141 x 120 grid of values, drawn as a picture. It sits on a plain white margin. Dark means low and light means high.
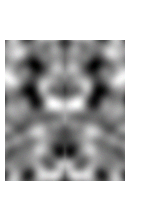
Odd rows or columns: none. Slope: none. Seam: none. Mirror symmetry: left to right. Lone odd cells: none. Grain: smooth.
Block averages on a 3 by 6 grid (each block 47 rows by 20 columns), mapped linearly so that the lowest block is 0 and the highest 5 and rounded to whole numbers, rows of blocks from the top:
5 0 3 3 0 5 | 2 1 4 4 1 2 | 2 3 2 2 3 2
